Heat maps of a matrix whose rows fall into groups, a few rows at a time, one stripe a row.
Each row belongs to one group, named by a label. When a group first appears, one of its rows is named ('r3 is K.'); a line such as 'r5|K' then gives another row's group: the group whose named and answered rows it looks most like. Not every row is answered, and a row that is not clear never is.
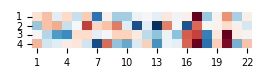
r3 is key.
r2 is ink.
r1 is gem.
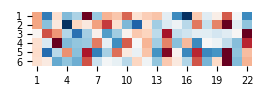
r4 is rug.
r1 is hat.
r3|rug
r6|gem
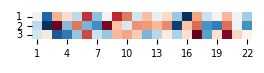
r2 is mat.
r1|hat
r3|key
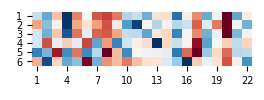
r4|gem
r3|mat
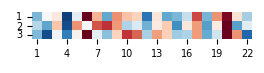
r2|mat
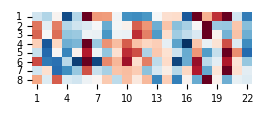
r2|rug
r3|rug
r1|ink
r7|key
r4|hat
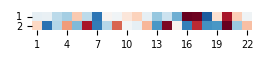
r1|key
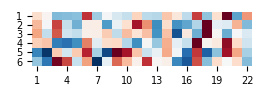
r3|rug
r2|rug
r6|hat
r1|gem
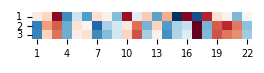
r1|rug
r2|key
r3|key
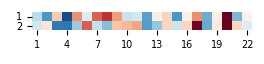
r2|key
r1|mat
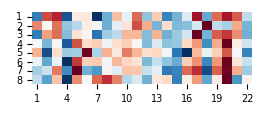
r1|key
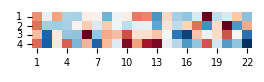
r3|hat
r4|hat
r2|gem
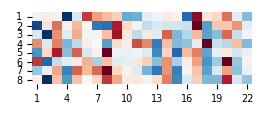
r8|mat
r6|gem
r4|rug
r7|mat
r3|mat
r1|ink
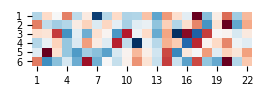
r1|gem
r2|gem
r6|gem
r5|rug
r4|ink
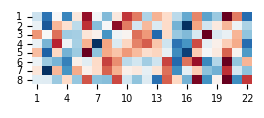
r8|gem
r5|hat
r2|hat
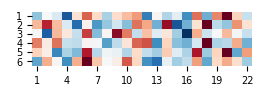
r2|rug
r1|key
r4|rug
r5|gem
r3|hat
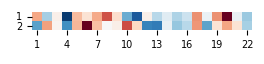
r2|key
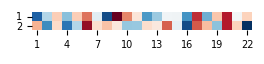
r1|key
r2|ink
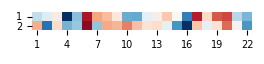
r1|ink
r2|hat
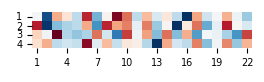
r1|hat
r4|gem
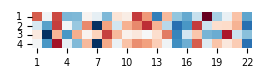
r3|mat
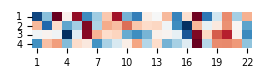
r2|hat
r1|mat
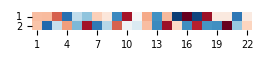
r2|gem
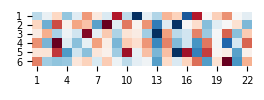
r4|rug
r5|rug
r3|gem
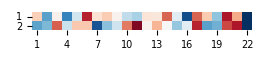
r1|ink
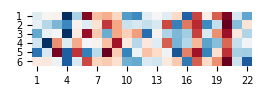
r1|ink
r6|ink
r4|mat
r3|key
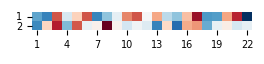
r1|key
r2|mat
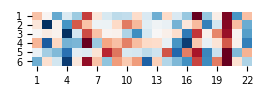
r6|key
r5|mat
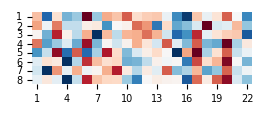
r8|ink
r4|gem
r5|mat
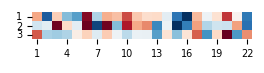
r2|hat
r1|hat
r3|gem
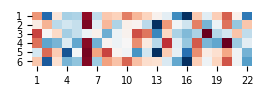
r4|gem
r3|rug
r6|hat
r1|hat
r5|ink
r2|gem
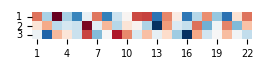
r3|hat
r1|rug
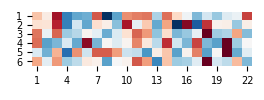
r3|rug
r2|rug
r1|rug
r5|mat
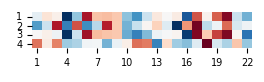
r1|ink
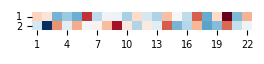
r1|gem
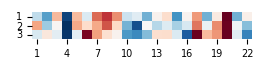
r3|ink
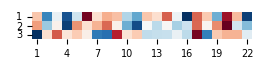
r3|key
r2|ink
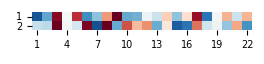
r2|hat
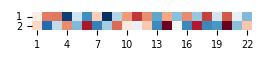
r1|rug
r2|gem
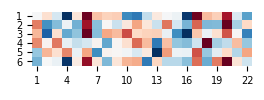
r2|gem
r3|hat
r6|key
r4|rug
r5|gem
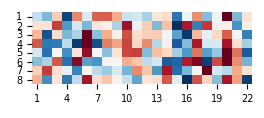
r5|key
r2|rug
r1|mat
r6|key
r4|hat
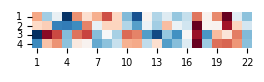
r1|ink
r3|key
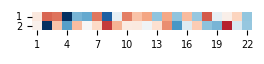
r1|rug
